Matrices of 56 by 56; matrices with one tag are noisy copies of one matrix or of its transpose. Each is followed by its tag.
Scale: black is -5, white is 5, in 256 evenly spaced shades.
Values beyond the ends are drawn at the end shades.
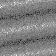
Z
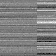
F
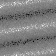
Z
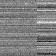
F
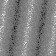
Z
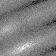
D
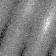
D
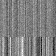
F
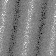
Z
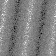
Z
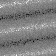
Z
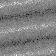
Z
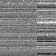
F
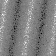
Z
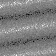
Z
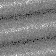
Z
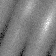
D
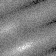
D
